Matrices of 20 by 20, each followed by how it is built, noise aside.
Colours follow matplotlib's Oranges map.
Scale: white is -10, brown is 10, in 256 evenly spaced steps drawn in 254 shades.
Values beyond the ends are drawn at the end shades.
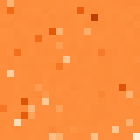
sparse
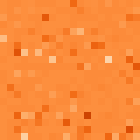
sparse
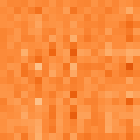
low rank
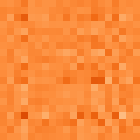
low rank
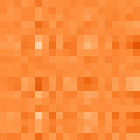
low rank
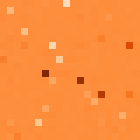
sparse
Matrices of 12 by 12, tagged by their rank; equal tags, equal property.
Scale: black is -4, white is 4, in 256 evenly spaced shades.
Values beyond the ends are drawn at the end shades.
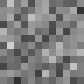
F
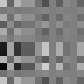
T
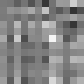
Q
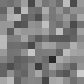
F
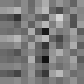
Q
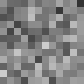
F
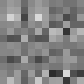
Q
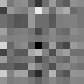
Q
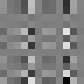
T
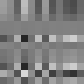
T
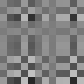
T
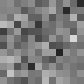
F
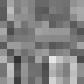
Q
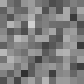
F
